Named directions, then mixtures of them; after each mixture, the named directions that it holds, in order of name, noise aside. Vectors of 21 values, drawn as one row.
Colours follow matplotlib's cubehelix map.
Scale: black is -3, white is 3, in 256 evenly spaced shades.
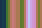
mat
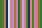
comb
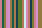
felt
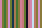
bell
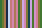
comb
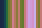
mat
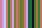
bell, mat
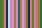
comb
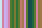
felt, mat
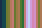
mat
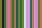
felt, mat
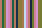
felt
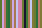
felt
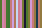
felt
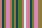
felt
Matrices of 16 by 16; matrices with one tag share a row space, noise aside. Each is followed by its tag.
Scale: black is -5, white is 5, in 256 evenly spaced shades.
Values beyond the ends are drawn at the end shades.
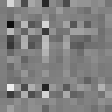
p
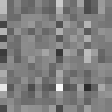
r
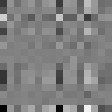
r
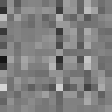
r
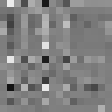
p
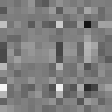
r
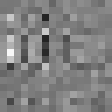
p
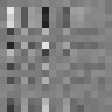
p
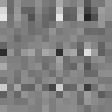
r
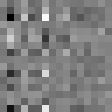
p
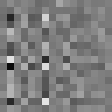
p
